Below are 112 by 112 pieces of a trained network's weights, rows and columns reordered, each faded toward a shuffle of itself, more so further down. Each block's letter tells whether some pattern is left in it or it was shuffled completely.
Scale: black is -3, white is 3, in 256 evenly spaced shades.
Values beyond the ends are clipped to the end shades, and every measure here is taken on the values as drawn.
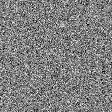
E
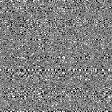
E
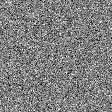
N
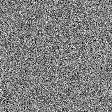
N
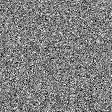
N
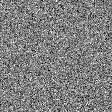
N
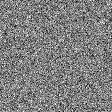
N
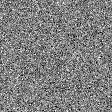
N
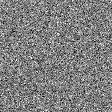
N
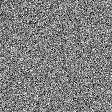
N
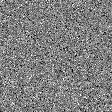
N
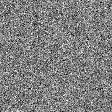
E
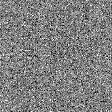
E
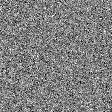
N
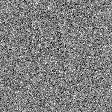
N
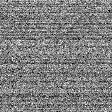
E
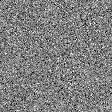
N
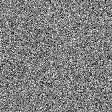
N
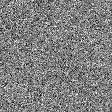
N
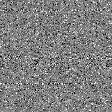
E
